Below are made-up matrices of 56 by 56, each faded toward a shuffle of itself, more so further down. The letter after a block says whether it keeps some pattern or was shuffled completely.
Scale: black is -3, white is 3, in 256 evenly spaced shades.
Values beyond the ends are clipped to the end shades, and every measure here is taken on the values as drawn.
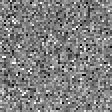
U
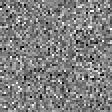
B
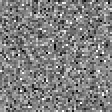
U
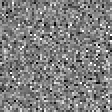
U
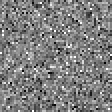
U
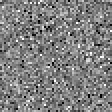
U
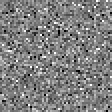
U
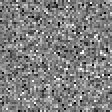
U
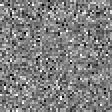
B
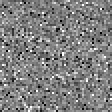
B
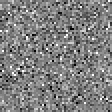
U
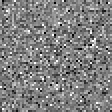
B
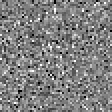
B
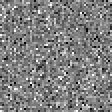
U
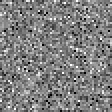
U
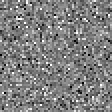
U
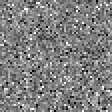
U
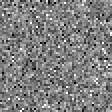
U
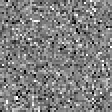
B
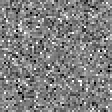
U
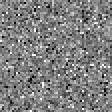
U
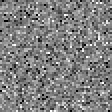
U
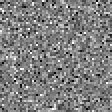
B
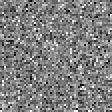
B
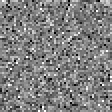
B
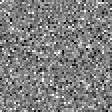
U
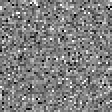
U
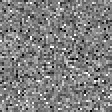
U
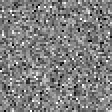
U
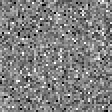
U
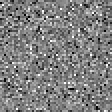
B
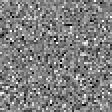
B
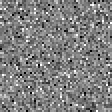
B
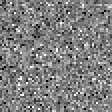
U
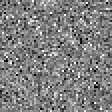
U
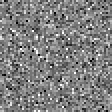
B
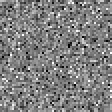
U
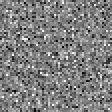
B
